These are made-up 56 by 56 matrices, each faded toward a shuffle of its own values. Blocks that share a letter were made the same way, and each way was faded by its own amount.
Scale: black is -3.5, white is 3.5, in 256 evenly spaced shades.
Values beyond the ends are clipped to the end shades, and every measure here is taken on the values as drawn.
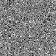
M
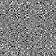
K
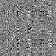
K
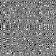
K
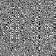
K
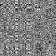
K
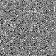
M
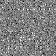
M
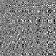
K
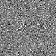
M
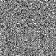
M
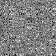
M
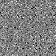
M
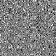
M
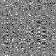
K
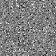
M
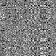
K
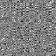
K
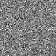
M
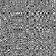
K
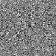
M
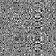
K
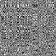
K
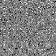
M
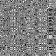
K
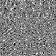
M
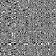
K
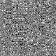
M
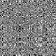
K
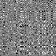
K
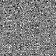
M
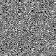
M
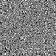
M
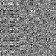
K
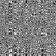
K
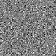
M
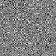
K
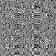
K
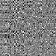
K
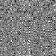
K
